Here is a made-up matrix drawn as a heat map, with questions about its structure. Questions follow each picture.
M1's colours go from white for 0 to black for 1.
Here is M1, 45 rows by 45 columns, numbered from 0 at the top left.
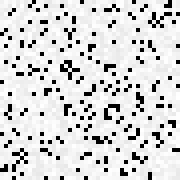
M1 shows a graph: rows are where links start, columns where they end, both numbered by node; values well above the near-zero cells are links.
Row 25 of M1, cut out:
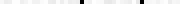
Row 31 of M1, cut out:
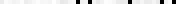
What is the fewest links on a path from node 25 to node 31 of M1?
3
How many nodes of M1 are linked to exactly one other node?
0
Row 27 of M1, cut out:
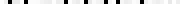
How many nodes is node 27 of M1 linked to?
7
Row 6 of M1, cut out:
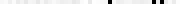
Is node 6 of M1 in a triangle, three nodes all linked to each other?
no
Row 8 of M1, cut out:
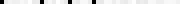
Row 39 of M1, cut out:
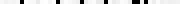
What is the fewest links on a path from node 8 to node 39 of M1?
3
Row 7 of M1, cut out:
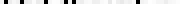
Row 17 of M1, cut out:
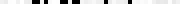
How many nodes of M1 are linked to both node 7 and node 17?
3
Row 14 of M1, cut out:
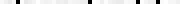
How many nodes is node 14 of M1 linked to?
4
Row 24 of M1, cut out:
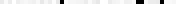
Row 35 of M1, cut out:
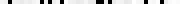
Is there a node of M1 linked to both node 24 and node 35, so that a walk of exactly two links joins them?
yes
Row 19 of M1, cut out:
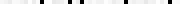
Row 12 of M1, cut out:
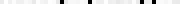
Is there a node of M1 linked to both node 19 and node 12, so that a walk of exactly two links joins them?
no
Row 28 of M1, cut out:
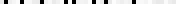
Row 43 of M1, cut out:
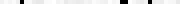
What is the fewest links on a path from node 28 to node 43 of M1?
2
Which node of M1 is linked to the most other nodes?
node 26
